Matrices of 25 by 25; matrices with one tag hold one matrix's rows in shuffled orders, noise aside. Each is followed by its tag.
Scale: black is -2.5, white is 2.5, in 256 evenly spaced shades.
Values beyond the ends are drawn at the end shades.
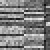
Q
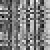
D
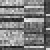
Q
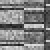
Q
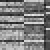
Q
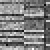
Q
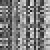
D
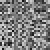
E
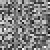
E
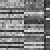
Q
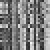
D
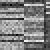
Q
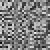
E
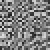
E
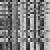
D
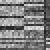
Q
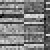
Q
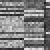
Q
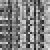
D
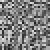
E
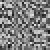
E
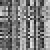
D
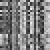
D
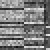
Q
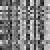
D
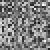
E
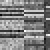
Q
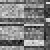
Q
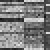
Q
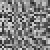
E
